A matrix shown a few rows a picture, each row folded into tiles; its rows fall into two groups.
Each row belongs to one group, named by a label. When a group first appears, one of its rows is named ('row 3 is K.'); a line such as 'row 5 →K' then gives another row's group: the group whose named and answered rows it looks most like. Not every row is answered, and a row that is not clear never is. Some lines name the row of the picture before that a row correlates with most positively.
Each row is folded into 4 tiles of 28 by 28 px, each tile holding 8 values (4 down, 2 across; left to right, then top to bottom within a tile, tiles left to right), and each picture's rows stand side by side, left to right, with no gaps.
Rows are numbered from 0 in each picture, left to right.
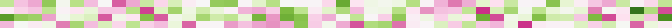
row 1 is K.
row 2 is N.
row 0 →N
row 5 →K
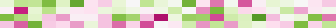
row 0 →N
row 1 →N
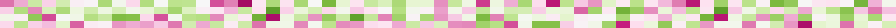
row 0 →K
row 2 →K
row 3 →N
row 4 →N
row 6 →K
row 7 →N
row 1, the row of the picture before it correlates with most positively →1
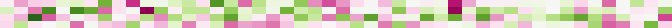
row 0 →K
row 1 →K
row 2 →N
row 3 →K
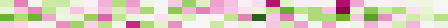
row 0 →N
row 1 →N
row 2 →K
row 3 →K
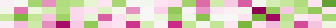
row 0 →N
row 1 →N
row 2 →K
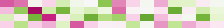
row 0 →K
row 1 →K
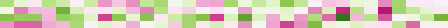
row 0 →N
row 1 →N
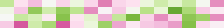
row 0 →N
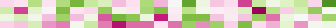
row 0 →N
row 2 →K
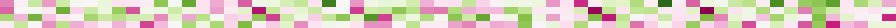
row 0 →K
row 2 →K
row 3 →N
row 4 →N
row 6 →K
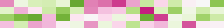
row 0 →N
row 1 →K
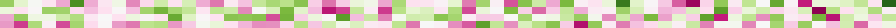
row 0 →N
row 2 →N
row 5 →N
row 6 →K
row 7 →K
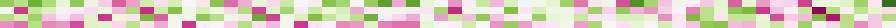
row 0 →N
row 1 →K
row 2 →K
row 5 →N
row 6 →N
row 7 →K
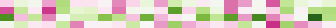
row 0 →K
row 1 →K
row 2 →K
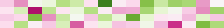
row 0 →K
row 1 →N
